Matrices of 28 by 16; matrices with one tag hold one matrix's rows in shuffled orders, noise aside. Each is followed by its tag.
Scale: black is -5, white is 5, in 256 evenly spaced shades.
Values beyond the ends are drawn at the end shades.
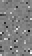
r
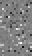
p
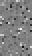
p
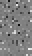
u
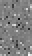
u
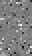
p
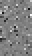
r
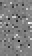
u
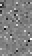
r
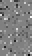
r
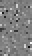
r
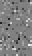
u
